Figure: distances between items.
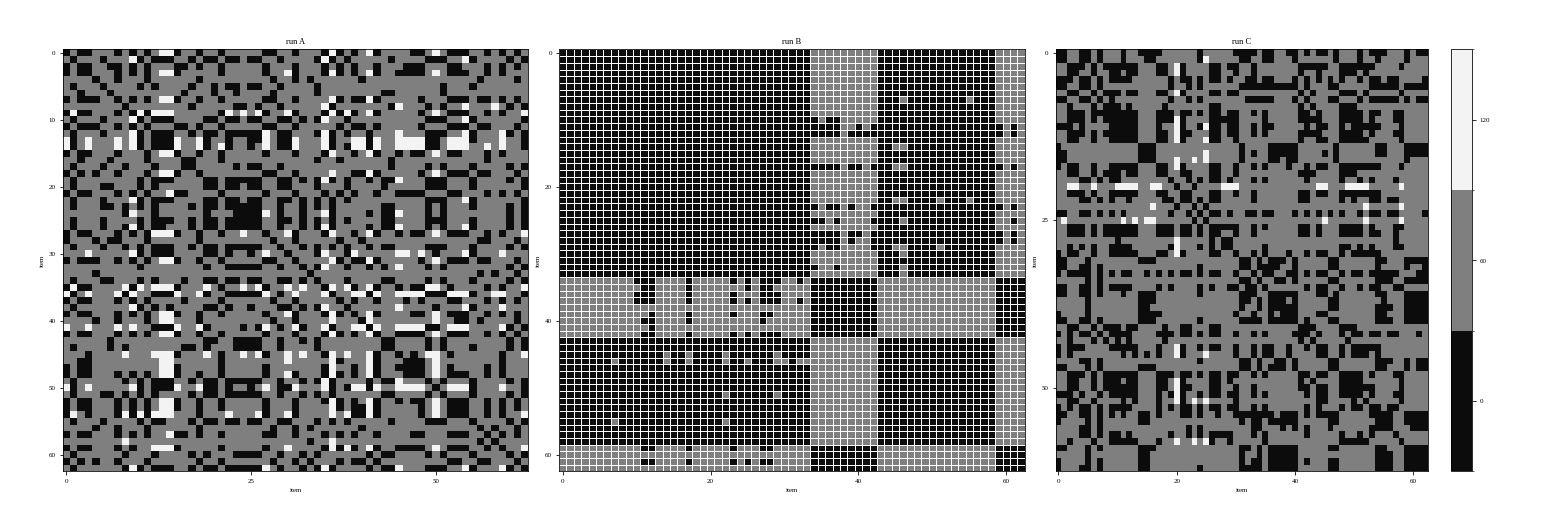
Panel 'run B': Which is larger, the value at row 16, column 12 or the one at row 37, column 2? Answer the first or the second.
the second
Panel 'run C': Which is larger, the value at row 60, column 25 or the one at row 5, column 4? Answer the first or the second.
the first
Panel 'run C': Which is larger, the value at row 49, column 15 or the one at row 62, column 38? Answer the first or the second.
the first
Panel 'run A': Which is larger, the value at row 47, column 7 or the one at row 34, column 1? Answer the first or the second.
the first
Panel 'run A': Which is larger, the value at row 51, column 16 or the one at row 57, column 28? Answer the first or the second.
the first
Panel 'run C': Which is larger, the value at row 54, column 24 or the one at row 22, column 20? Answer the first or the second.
the second
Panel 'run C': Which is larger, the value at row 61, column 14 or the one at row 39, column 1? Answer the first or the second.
the second
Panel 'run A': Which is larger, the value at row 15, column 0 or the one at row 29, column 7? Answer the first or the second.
the second
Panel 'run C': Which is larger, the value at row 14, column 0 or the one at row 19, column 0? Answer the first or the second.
the second
